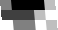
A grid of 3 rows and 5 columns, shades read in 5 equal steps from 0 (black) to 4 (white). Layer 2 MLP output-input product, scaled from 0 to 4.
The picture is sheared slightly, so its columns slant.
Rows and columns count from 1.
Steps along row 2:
same same up up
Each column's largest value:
4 2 2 4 4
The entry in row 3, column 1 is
4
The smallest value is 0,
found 3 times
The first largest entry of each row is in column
5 5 1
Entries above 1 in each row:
2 2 5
